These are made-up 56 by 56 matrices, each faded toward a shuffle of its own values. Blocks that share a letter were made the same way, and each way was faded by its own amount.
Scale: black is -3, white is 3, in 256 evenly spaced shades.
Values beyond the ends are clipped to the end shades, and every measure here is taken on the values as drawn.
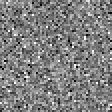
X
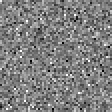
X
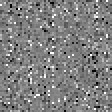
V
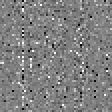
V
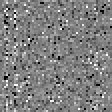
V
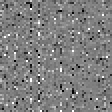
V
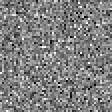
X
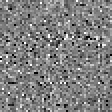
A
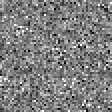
X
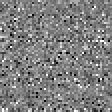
A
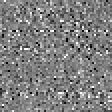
A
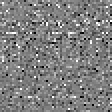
A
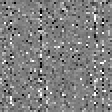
V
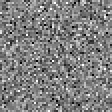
X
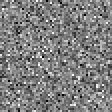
X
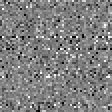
A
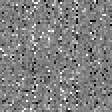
V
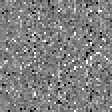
V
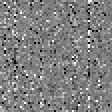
V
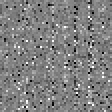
V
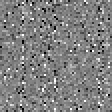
V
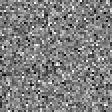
X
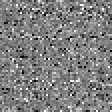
A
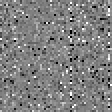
V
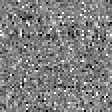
A
